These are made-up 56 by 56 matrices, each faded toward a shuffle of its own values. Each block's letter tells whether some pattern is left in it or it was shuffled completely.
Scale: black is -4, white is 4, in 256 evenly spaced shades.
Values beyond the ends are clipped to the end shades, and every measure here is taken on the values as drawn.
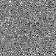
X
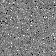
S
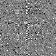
X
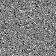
S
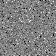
S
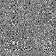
X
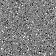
S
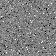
S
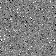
S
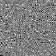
X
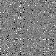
X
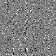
X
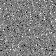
S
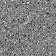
S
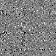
X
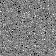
S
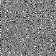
X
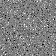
S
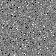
S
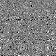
X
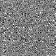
X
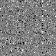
X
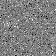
S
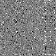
X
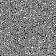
S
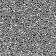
S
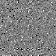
X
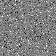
S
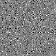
X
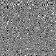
X
